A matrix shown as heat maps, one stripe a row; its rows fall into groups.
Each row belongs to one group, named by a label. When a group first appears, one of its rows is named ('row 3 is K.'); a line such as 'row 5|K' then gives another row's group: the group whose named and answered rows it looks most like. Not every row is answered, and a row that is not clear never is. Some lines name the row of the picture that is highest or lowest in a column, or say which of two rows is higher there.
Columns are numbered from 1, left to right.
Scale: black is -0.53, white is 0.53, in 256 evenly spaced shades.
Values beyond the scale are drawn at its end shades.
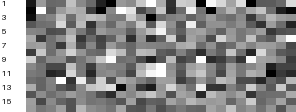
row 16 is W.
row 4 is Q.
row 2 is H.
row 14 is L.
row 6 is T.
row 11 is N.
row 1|L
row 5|N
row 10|N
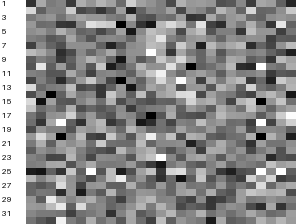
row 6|N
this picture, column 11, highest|1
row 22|L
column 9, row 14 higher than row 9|Yes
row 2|T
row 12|L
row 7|L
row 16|T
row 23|N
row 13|T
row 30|Q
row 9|L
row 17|T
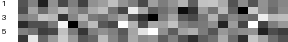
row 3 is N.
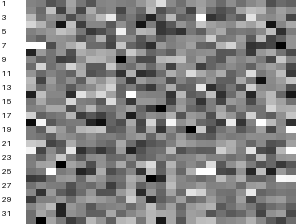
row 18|H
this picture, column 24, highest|18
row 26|T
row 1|N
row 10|H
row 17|T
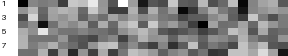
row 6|T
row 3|H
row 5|Q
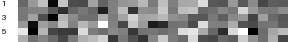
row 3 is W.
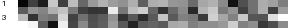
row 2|L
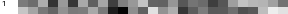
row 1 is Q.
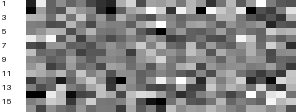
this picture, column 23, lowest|2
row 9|N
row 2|L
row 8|T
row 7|Q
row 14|Q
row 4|N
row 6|Q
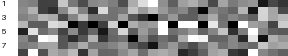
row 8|H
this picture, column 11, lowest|4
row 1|N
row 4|T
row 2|W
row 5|H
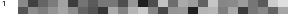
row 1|T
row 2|L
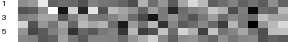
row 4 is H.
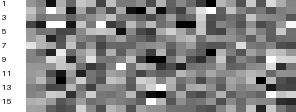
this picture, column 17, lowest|4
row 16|W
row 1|W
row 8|W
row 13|N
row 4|Q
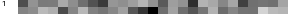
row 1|L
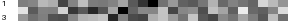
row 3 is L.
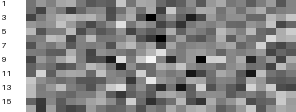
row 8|N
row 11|H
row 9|L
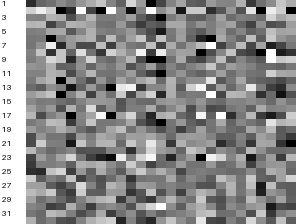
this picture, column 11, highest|13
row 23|L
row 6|W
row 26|T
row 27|W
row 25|Q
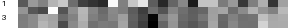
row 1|L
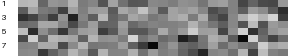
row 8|W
